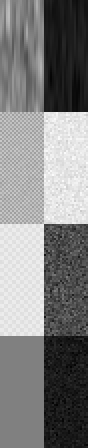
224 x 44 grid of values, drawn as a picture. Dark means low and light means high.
The table splits into 4 rows of 2 panels. Panel 1,1: middling, streaked downward. Panel 1,2: very low, streaked downward, faint in contrast. Panel 2,1: high, checkered. Panel 2,2: very high, fine-grained, faint in contrast. Panel 3,1: very high, checkered, faint in contrast. Panel 3,2: low, fine-grained. Panel 4,1: middling, flat. Panel 4,2: very low, fine-grained, faint in contrast.
